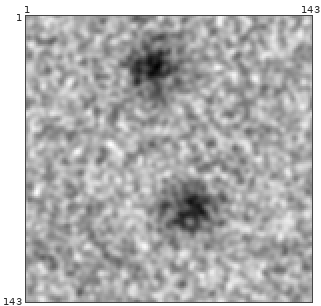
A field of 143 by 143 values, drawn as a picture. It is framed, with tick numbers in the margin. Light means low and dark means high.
There are two bumps. The values are skewed, with a long tail toward high values. No single row or column stands out from its neighbours. There is no overall slope. The ninth with the highest average is the top middle.
